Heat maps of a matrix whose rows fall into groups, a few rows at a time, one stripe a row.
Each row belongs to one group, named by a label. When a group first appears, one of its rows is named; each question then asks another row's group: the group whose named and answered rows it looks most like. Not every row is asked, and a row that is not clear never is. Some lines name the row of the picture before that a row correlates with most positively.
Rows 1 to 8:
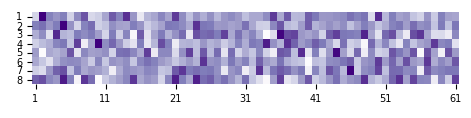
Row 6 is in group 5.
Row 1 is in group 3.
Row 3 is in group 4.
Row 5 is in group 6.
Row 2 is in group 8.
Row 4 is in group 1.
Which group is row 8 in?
8
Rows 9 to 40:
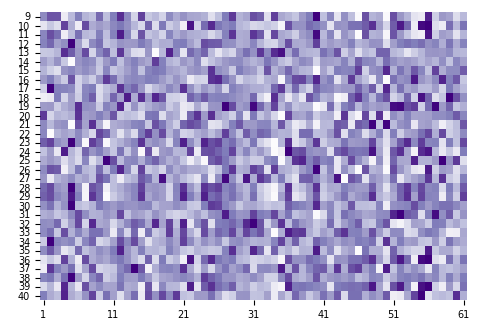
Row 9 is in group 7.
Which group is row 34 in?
3
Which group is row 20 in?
6
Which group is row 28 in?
8
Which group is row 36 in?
4
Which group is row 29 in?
8
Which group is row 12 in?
8
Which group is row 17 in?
3
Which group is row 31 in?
5
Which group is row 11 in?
7
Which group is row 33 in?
4
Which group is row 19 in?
5
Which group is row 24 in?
4
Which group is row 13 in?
1
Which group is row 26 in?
7
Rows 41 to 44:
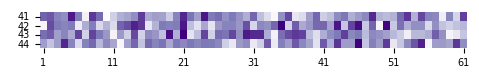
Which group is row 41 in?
8
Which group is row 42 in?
3
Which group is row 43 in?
4
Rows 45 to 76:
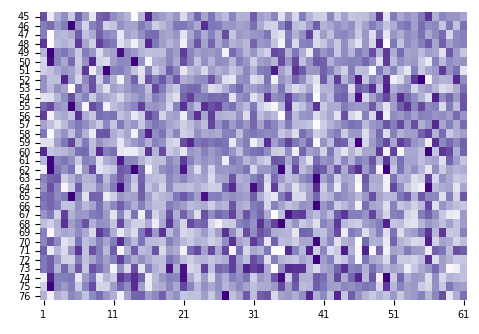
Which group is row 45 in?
6
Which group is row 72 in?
7
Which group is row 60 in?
6
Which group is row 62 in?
3
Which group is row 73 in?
4
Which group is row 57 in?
5
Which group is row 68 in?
1
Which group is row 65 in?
8
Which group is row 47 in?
6
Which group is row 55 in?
8
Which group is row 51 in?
1
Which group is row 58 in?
6
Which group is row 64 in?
7
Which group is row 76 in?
6
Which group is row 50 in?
3
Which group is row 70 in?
7
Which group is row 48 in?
6
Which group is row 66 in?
7
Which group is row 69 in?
6
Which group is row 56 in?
6
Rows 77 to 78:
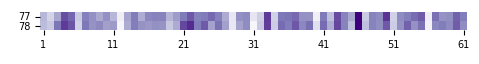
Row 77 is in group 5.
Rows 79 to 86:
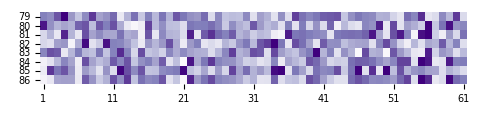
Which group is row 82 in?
1
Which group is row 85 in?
3
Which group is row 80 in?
6
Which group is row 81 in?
4
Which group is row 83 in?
7
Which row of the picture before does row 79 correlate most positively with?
78
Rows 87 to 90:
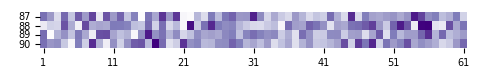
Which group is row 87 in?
5
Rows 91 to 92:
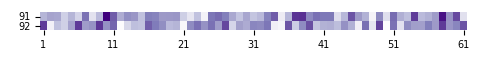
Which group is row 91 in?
1
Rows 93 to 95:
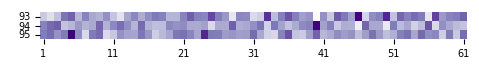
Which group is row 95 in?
8
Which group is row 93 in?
5
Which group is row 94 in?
7
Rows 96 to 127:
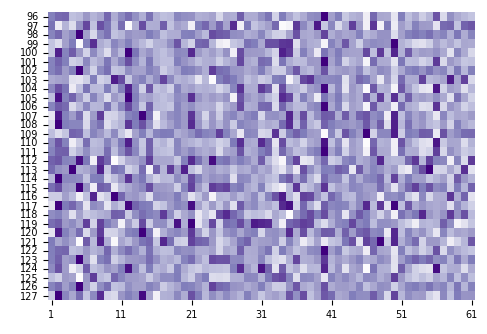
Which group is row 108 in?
3
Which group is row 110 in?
7
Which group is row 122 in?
7
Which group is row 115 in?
8
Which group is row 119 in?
4
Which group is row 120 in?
3
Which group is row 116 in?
1
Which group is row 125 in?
1
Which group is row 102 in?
8
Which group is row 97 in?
6
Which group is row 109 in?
5
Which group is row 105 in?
3
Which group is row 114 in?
3
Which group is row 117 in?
3
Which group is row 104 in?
7
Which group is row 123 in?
8
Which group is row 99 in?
1
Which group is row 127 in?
3
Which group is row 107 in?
3
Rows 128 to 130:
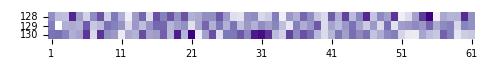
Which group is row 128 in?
5
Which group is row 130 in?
4
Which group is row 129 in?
6
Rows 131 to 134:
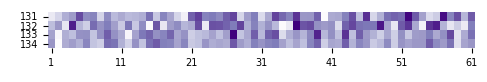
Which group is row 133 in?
6
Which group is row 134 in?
6
